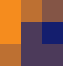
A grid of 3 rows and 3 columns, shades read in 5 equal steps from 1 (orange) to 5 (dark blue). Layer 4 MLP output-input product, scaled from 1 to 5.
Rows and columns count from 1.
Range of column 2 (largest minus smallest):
2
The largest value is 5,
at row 2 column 3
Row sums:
6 10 10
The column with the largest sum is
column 3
